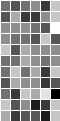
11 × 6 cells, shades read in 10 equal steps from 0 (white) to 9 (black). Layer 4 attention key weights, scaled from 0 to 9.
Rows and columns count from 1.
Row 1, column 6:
2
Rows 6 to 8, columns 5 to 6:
5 4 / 7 2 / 7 6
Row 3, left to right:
4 4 4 5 6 0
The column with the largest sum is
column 5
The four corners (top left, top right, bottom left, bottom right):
5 2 3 2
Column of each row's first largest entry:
5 3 5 4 2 1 5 5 6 4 5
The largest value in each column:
6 7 7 8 8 9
